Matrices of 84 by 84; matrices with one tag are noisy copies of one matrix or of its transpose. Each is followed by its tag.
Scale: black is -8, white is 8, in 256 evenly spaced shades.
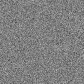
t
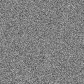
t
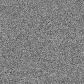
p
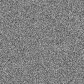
t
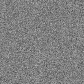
p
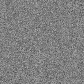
p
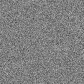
t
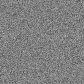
p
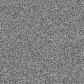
p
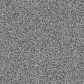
p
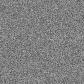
p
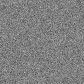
p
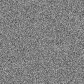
t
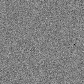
p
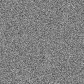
t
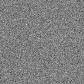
p
